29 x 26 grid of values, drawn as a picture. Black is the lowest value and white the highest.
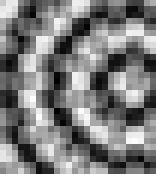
Rings spread out from the middle right. The middle right is the ninth with the lowest average. On average the colour sits 50% of the way up the scale. There is no overall slope.
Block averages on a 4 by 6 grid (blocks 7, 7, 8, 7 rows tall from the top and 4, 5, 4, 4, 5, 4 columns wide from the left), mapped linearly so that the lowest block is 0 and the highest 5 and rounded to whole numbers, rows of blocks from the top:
424233 | 051522 | 051522 | 424233
